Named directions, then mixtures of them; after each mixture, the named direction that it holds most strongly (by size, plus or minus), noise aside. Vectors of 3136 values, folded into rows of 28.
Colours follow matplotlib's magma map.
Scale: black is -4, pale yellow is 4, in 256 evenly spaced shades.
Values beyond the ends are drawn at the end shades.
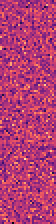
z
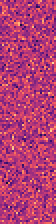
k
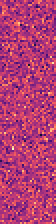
k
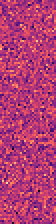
k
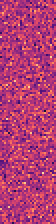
z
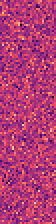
k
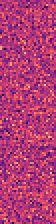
z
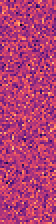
k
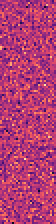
z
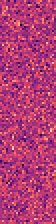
k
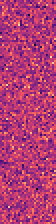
k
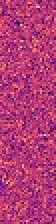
k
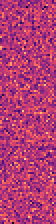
z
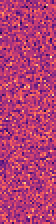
z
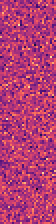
k
